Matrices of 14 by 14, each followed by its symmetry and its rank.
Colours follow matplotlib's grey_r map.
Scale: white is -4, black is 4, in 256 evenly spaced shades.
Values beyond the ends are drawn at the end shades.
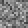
neither, full rank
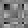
symmetric, rank two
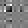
symmetric, rank one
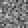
neither, full rank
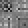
symmetric, rank three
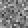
neither, full rank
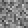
neither, full rank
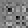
symmetric, rank three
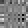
neither, rank two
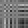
symmetric, rank one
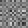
symmetric, rank two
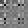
symmetric, rank two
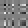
symmetric, rank one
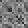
symmetric, rank three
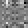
neither, rank two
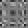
symmetric, rank two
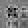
symmetric, rank two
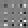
symmetric, rank one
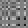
symmetric, rank one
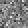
neither, full rank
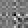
symmetric, rank two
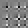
symmetric, rank one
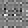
neither, rank two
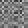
neither, rank two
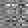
neither, rank two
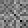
symmetric, rank three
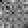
symmetric, rank three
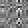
neither, rank two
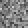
neither, full rank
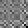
symmetric, rank three
